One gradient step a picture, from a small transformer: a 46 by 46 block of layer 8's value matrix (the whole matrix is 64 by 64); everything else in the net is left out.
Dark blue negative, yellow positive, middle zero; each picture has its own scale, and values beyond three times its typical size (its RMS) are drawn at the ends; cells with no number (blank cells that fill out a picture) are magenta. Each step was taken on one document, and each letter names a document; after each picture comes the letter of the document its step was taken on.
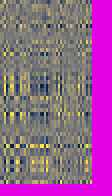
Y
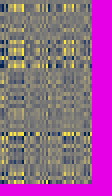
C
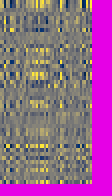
Y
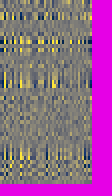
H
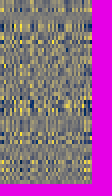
H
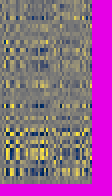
Y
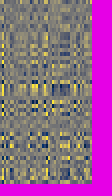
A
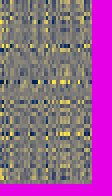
A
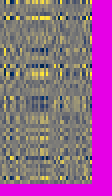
Y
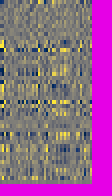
A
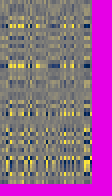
C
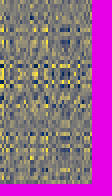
A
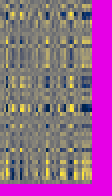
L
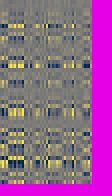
C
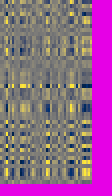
L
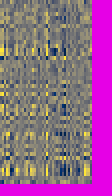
A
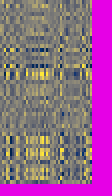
Y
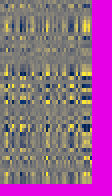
L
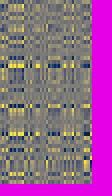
C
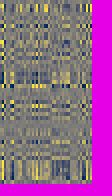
A
